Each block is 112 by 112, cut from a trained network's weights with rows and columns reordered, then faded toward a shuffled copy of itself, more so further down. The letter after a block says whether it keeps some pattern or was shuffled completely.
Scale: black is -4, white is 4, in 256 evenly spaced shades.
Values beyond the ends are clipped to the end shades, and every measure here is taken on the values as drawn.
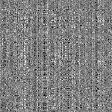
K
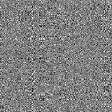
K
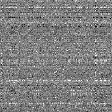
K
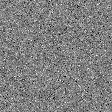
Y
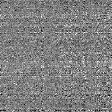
K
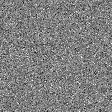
Y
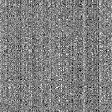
K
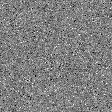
Y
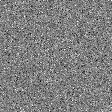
Y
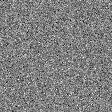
Y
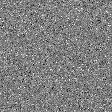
Y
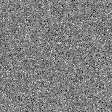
Y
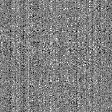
K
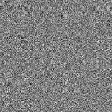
K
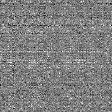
K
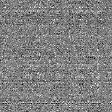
K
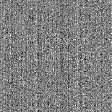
K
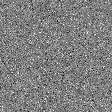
Y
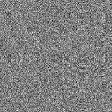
K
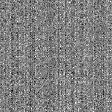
K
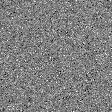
Y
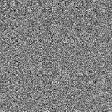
K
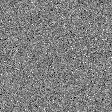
Y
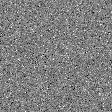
Y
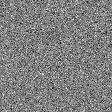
Y
